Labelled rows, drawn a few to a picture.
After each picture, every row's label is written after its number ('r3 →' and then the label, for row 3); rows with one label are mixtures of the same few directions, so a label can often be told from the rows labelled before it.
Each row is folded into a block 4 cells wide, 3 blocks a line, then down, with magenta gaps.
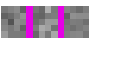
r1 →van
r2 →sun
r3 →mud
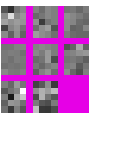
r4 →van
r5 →van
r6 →sun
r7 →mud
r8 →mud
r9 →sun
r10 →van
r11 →sun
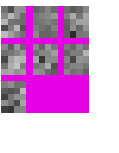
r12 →van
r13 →sun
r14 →van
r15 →sun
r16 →van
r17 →van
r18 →van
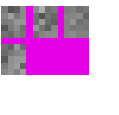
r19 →van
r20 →van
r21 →van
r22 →sun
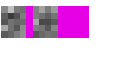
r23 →van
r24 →sun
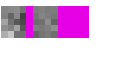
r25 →van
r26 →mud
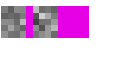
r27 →mud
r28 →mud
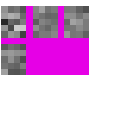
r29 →mud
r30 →van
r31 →sun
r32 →sun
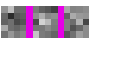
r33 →van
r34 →sun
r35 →mud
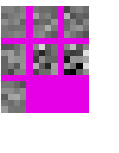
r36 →mud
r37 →mud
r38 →mud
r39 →van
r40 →van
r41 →van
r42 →sun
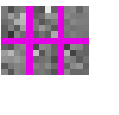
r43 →van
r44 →sun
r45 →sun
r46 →van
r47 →mud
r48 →mud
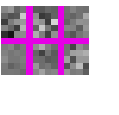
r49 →van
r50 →mud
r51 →van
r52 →sun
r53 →van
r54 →van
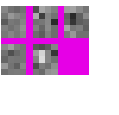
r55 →mud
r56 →mud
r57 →van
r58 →van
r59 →van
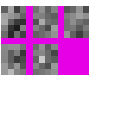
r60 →sun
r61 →van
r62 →sun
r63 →van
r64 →van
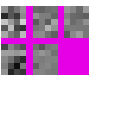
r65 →mud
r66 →mud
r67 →sun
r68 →sun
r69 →van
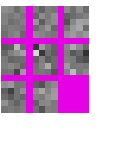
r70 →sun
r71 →van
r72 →sun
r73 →sun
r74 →mud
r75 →van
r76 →van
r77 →van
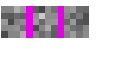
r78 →sun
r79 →van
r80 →van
